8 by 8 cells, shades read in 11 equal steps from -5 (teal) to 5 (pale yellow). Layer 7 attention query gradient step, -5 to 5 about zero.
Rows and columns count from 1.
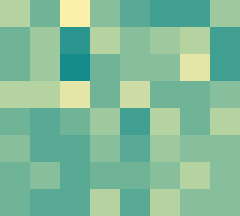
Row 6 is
0 -2 -2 0 -2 1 0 0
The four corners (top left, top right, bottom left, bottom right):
2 1 -1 0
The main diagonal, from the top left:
2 1 -5 -1 -3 1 2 0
